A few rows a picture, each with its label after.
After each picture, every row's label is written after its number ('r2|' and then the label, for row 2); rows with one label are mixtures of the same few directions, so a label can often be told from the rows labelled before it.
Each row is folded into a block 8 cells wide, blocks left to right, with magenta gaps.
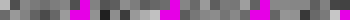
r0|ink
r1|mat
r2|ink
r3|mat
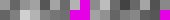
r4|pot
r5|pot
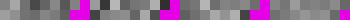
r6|pot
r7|ink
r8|ink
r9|ink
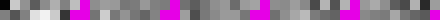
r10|ink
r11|mat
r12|mat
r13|pot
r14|pot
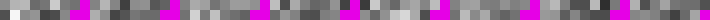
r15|mat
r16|pot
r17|mat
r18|ink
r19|ink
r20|mat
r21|pot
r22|ink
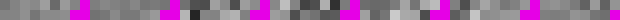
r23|pot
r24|mat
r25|mat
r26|pot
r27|mat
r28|pot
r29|pot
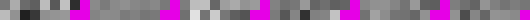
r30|pot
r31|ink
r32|mat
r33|mat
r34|mat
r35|mat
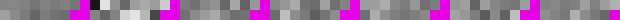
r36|pot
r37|ink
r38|pot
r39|mat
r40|mat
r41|ink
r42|mat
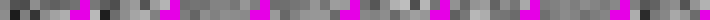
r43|mat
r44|mat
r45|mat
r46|mat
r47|pot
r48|pot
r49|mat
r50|mat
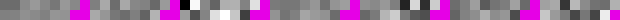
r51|pot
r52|ink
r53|ink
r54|mat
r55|pot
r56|ink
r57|ink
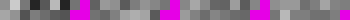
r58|pot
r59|ink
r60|pot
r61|mat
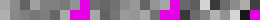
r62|ink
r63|mat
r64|ink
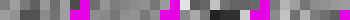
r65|pot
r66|ink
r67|ink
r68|mat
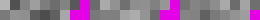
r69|ink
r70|ink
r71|pot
